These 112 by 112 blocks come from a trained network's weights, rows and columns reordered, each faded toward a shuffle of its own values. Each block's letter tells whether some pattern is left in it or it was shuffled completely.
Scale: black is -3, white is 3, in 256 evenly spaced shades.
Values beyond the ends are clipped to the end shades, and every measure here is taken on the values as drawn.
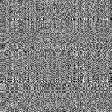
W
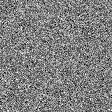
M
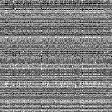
W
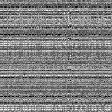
W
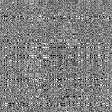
W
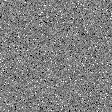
M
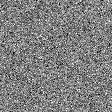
M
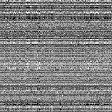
W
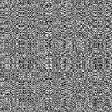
W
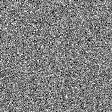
M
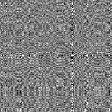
W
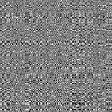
W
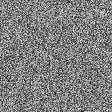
M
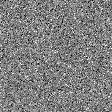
M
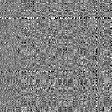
W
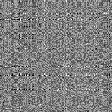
W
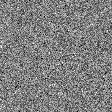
M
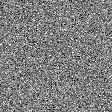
M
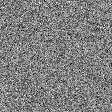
M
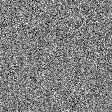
M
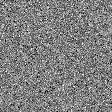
M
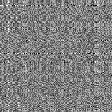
W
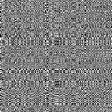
W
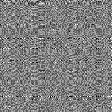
W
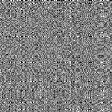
W
